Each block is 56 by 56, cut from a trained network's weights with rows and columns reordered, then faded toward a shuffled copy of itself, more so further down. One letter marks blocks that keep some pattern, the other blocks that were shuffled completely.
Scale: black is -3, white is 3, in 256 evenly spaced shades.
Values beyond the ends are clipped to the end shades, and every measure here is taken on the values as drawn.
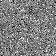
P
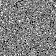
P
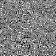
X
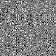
X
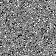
P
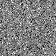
P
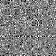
X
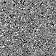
P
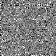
X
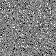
P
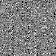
X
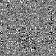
X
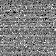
X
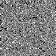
X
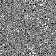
X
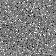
P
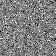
P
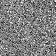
P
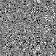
X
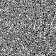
P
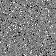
P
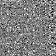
X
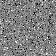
P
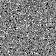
P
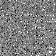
X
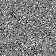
P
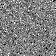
P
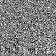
X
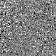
X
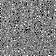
X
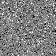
P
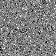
P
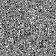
X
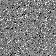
P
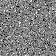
P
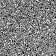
P
